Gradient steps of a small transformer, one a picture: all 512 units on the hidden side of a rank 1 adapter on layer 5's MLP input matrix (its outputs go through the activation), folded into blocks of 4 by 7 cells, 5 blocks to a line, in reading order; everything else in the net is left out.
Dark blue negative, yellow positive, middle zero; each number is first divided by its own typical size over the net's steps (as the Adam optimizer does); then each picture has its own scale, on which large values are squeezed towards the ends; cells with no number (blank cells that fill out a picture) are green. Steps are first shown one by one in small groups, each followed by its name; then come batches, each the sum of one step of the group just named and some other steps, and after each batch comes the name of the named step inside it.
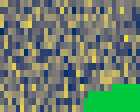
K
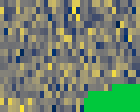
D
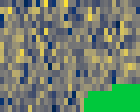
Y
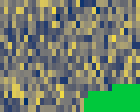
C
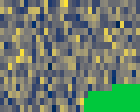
Y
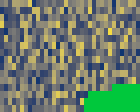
K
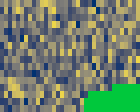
C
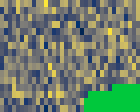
C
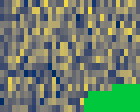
Y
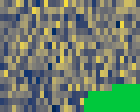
Y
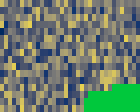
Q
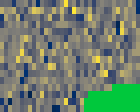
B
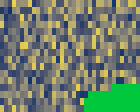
Q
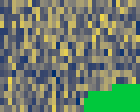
Q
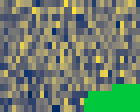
B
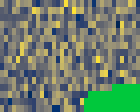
B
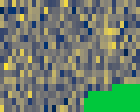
Q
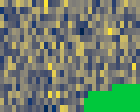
Q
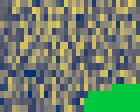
B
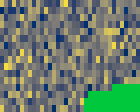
Q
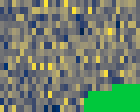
B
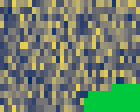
Q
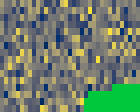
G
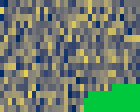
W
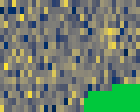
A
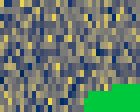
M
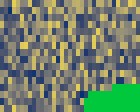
W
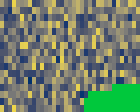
W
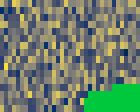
A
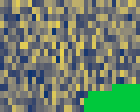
W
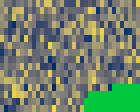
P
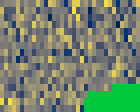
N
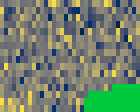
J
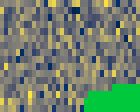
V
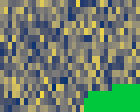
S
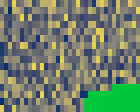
S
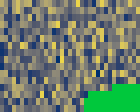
S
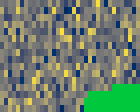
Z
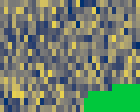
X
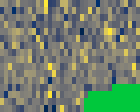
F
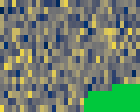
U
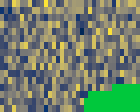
F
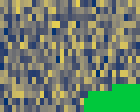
X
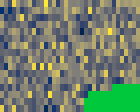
F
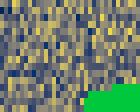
U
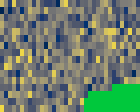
U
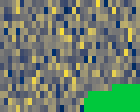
Z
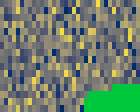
Z
